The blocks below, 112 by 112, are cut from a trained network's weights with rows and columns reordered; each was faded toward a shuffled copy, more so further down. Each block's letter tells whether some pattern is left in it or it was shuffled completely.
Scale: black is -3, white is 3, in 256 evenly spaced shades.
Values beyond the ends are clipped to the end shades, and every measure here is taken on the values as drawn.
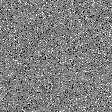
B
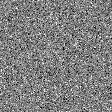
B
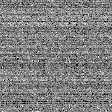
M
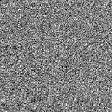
M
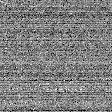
M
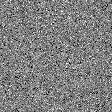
B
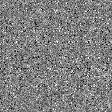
M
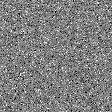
B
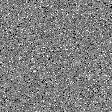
B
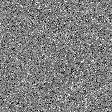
B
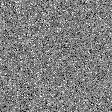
B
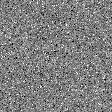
B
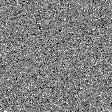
B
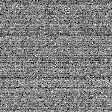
M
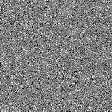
M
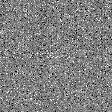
M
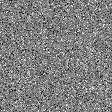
B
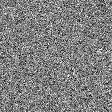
B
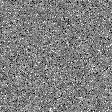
B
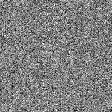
M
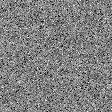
B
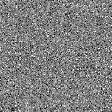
M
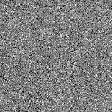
M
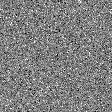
B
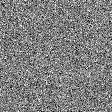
B
